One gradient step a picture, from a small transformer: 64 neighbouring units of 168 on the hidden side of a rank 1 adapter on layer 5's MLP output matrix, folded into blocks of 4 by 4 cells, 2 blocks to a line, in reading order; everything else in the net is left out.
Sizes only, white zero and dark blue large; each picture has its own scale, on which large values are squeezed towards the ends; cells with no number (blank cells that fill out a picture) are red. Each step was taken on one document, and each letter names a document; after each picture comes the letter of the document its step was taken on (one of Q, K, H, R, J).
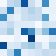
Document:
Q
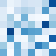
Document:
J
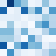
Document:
Q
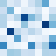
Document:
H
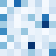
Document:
H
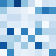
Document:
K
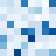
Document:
Q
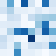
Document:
Q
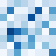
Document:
Q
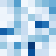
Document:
H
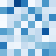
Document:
K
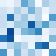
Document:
J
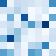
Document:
J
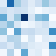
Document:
H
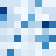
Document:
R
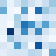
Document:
J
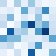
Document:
J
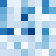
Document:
K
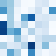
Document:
H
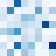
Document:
H
